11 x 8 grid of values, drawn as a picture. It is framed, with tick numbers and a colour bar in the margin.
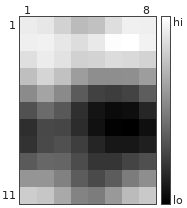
Ninth with the lowest average: middle right. Average level on the scale: 50%. Lone odd cells: none. Calmest part: top left.
